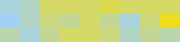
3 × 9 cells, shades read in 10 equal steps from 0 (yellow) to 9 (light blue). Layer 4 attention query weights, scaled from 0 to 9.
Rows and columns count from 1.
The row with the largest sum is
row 3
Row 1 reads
8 7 3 3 3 2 3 3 3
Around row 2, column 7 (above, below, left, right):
3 7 5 4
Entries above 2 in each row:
8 8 9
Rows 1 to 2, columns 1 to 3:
8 7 3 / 9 7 4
